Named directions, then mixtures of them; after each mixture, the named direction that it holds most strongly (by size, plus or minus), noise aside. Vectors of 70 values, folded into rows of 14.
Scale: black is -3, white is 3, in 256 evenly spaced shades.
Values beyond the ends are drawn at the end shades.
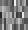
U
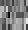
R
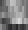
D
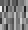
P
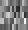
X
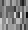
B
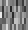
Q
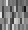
Q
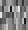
Q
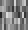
U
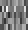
P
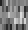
D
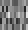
P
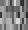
B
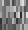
B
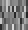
P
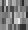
Q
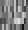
Q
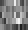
D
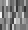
Q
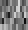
X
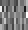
P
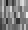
B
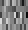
B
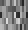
B
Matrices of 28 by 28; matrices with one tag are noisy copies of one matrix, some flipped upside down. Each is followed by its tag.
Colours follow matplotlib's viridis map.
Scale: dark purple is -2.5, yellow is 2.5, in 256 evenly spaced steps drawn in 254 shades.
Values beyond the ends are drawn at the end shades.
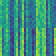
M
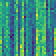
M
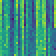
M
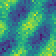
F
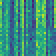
M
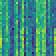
M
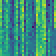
M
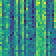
M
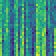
M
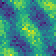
F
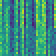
M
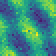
F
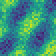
F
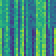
M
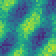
F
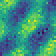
F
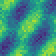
F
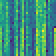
M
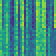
M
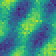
F
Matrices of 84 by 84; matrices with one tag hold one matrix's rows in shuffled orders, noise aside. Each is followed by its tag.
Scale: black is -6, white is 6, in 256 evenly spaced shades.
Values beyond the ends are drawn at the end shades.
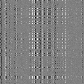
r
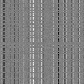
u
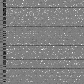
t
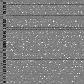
t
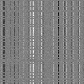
u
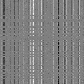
u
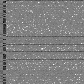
t
